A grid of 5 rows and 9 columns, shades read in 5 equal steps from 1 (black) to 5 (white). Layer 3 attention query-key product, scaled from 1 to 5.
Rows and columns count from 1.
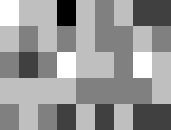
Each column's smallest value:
3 2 3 1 3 2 3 2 2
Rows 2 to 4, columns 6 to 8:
3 3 4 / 4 3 5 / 3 3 3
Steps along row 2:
down up down up down same up down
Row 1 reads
5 4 4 1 4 3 4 2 2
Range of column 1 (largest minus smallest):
2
